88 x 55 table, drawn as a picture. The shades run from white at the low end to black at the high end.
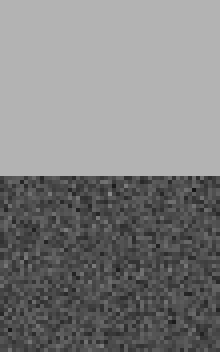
The table splits into 2 rows of 1 panel. Panel 1,1: low, flat. Panel 2,1: high, fine-grained.
